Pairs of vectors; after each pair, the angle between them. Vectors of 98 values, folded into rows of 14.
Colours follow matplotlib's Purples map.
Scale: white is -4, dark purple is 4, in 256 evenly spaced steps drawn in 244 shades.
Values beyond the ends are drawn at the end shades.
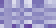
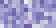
partly aligned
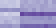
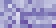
partly aligned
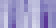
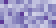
orthogonal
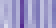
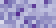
orthogonal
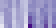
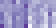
nearly opposite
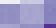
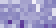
partly aligned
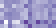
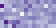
partly opposed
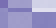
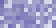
orthogonal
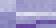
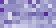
partly opposed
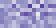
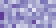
orthogonal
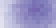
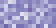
orthogonal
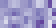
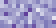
orthogonal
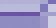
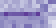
nearly parallel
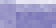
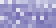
partly aligned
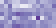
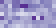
nearly opposite
